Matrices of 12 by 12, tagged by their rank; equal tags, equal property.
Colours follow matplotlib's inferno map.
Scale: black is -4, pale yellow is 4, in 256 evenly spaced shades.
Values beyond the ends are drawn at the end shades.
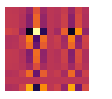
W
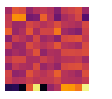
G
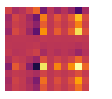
W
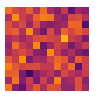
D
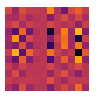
G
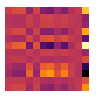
W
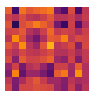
G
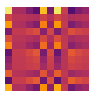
W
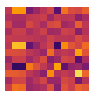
G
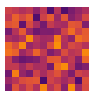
D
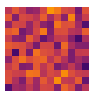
D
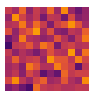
D
